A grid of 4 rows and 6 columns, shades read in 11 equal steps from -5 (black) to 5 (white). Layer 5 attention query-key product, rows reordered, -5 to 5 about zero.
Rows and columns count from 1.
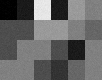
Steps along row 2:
same up same down down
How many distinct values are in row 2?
4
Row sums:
-8 -3 -8 -6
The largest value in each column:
0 0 4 1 1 0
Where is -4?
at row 1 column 2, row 1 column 4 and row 3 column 5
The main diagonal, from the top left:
-5 -2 0 -3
